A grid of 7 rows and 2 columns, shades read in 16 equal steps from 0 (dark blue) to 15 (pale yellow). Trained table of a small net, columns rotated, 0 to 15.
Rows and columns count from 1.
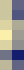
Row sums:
17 16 23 24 21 6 16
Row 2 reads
12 4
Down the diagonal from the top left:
12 4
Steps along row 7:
down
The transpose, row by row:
12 12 13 15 13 6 11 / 5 4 10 9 8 0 5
